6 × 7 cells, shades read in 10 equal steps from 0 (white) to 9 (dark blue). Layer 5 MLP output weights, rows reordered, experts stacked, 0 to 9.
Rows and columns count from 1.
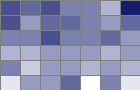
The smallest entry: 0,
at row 6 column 5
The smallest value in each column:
1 2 4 4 0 3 1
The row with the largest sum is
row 1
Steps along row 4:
same up same same down up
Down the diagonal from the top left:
7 4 7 4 3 5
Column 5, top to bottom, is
5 5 5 4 3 0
